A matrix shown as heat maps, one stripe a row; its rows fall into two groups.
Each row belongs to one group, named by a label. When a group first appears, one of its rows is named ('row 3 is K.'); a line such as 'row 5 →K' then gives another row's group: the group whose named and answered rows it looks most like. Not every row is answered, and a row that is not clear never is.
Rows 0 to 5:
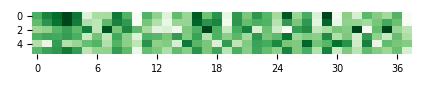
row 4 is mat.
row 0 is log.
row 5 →log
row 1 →log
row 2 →log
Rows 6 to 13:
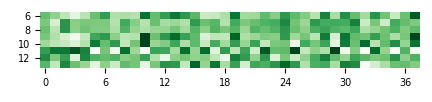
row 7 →mat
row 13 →mat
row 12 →mat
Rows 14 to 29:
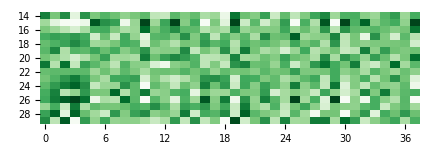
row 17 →log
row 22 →log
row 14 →mat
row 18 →log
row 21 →mat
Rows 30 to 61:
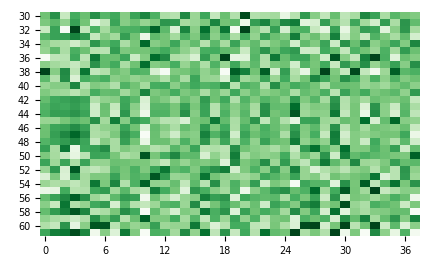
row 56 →log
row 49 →mat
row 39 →mat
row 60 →mat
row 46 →log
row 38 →mat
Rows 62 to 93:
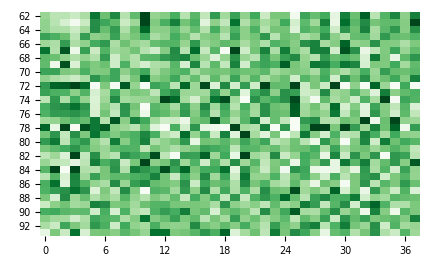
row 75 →log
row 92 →mat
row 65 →mat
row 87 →log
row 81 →log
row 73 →mat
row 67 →mat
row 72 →log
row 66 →mat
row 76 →log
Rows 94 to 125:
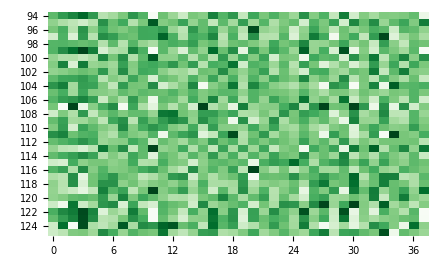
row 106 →log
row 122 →log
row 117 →mat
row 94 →log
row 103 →log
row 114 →log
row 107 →mat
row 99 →log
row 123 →log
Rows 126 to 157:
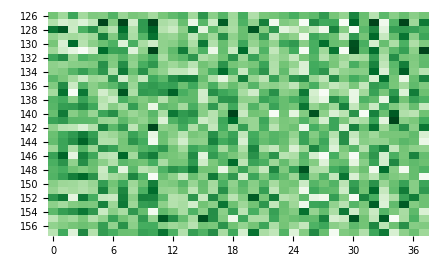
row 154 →log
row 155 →mat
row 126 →mat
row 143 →log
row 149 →log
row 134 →log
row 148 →log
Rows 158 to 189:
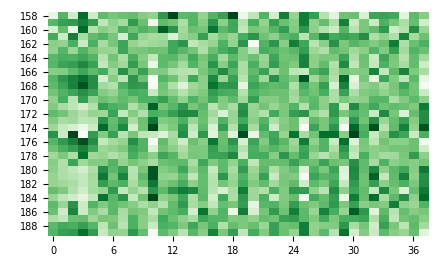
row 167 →log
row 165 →log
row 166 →log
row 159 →log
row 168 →log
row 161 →mat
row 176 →log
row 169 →log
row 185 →mat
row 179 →mat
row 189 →log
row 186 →mat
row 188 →log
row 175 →mat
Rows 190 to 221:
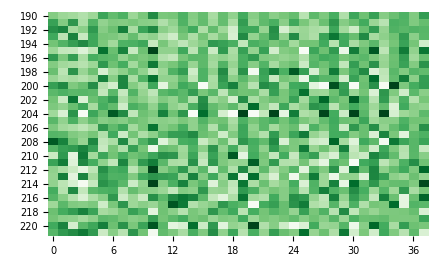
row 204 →mat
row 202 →mat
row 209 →log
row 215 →mat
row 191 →mat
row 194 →log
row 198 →mat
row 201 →log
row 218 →log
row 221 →log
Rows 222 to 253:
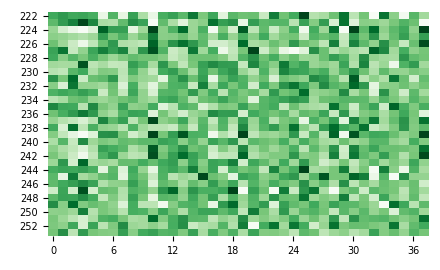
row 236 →log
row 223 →log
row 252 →mat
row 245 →mat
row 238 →mat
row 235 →mat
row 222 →log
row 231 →mat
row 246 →log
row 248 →log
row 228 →mat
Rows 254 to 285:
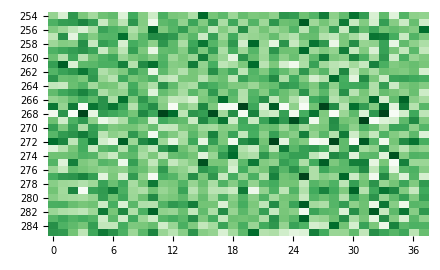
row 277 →log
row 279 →mat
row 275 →mat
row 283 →log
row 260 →mat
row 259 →log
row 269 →mat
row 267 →mat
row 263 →mat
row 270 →mat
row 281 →log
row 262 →log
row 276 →mat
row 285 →mat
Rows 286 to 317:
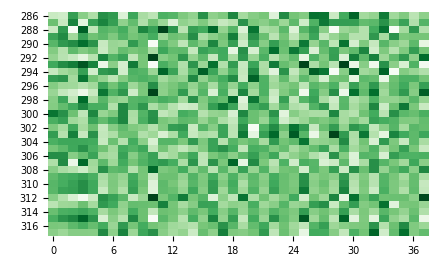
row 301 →mat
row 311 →log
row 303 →mat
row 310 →log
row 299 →log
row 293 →log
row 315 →log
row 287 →mat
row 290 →log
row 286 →mat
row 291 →mat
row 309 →log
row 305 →log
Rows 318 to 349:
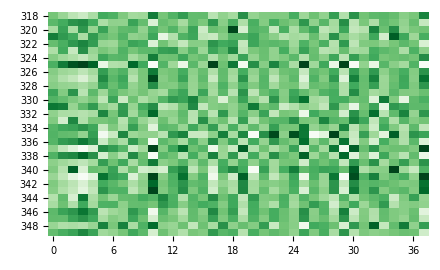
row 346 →log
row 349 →log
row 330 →log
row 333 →mat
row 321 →mat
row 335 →mat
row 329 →mat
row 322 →log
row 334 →log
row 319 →log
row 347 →log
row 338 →log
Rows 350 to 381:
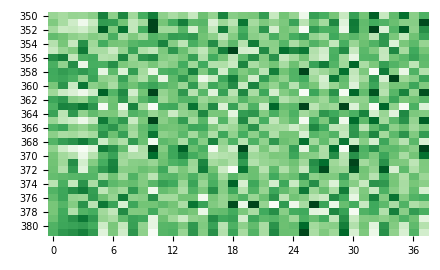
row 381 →log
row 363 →log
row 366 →mat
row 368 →log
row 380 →log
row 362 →mat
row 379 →log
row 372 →mat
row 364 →mat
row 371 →mat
